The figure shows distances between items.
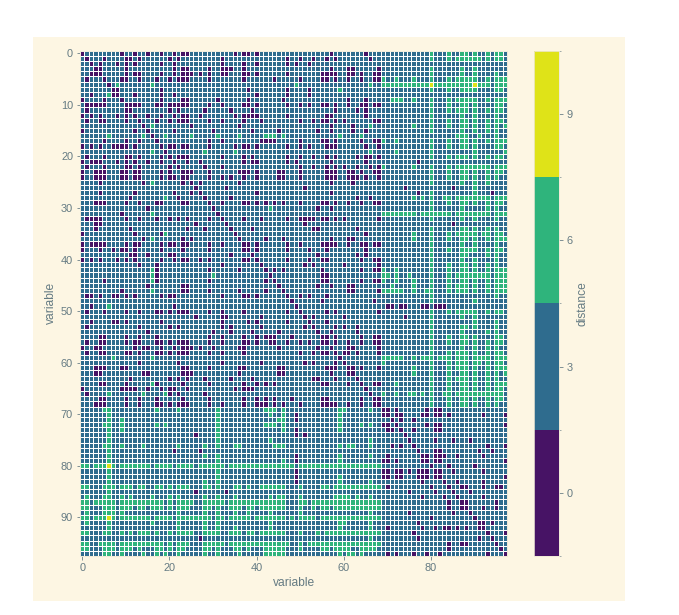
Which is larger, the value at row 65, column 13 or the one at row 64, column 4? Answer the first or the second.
the first
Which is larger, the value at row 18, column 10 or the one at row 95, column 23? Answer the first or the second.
the second
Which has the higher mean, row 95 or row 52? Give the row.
95
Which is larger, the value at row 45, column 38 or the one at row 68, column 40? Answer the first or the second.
the first
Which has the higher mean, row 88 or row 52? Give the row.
88
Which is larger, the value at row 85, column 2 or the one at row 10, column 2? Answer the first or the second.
the first
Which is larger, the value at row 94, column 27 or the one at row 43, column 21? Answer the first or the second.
the second
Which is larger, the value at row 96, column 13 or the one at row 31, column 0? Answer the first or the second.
the first
